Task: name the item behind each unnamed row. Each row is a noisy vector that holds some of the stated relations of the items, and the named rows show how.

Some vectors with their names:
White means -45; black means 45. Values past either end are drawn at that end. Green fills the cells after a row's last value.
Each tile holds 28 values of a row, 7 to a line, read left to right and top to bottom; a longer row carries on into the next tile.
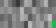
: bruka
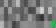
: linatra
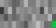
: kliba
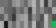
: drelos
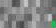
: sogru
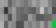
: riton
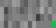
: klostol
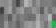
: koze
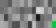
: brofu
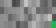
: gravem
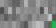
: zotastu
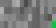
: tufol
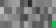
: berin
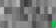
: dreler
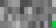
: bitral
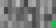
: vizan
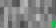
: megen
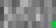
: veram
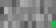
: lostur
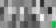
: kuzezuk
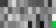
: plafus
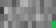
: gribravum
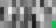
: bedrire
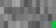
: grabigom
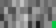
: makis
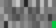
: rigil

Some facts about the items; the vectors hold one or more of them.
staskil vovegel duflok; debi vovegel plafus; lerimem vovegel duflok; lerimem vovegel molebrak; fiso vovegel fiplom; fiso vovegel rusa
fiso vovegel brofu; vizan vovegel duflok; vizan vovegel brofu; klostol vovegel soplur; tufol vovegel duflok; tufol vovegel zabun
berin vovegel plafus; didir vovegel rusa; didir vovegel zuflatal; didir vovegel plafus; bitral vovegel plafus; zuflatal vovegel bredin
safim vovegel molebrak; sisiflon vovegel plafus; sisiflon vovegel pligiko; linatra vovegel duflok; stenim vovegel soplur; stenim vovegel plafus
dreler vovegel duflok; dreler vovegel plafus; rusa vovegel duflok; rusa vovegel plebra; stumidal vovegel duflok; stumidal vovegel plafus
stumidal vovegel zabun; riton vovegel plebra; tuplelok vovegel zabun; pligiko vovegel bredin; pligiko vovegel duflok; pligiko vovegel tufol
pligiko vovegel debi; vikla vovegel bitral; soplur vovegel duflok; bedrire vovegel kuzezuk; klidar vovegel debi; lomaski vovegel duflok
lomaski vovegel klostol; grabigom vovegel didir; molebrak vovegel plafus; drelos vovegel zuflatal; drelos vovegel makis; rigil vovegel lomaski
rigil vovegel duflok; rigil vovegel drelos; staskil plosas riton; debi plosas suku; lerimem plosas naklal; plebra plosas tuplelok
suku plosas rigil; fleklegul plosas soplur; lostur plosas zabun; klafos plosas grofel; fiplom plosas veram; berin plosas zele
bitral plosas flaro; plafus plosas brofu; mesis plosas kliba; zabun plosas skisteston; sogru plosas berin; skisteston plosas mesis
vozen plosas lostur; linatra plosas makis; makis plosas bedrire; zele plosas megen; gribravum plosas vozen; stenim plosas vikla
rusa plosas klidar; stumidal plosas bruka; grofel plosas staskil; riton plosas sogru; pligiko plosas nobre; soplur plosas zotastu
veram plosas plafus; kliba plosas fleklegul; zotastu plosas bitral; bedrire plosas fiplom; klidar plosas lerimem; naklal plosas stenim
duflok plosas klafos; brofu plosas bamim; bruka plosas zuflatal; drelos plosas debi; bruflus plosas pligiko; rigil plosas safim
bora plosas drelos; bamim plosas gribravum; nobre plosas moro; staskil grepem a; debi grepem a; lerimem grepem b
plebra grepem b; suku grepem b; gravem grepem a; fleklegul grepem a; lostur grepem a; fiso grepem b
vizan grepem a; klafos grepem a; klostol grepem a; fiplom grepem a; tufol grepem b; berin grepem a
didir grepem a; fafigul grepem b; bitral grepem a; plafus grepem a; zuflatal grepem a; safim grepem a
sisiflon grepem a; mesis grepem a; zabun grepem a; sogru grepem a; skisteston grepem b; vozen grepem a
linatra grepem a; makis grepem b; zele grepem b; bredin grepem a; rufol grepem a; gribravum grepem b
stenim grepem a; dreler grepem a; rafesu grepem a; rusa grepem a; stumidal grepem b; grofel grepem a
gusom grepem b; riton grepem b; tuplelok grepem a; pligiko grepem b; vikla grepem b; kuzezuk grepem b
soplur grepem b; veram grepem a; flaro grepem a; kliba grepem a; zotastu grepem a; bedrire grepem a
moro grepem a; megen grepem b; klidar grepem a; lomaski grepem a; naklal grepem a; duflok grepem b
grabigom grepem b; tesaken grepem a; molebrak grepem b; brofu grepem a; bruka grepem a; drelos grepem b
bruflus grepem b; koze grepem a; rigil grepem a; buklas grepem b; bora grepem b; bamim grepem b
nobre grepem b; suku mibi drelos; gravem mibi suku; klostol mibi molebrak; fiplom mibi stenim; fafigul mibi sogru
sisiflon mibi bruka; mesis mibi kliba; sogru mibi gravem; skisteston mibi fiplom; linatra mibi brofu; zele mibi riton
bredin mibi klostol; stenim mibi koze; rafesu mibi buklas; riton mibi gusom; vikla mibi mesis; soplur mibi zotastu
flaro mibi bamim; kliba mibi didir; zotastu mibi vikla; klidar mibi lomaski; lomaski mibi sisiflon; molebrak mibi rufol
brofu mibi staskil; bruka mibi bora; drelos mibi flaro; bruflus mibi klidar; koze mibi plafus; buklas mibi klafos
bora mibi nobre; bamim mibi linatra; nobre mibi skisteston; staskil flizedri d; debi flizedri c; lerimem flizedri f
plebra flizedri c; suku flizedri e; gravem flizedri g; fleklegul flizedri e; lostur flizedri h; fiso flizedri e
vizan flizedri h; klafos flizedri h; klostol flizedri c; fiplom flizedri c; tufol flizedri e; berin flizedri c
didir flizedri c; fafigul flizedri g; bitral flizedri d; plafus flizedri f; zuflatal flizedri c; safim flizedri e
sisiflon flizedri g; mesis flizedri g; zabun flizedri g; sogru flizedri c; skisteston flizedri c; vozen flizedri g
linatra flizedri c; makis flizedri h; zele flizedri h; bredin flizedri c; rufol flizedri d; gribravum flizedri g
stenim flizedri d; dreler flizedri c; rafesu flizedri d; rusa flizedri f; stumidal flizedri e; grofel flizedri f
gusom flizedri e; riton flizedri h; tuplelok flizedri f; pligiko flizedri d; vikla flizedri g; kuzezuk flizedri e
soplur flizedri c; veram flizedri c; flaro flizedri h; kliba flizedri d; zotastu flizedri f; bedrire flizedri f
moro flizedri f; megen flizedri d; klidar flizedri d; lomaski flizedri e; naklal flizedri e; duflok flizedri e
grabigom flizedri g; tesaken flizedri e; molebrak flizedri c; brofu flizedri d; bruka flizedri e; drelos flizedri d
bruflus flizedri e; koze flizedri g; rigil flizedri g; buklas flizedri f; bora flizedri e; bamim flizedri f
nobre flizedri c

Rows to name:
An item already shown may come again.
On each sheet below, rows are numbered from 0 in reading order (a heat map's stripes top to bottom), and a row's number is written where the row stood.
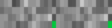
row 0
gravem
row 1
gravem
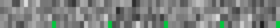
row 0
sogru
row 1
bruka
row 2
stenim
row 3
suku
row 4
zuflatal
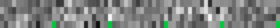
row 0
zuflatal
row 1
plafus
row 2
debi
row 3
kuzezuk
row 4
staskil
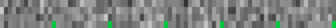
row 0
lomaski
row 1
gravem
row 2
bora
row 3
nobre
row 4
rusa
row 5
zele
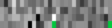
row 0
duflok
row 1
lerimem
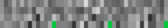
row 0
plebra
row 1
fiplom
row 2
bredin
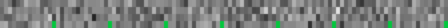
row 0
flaro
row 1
soplur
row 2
staskil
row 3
bruflus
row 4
linatra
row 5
zabun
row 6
sisiflon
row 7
moro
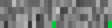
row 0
bredin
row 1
klidar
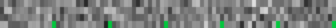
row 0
bamim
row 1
vikla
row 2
safim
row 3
skisteston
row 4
fiplom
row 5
pligiko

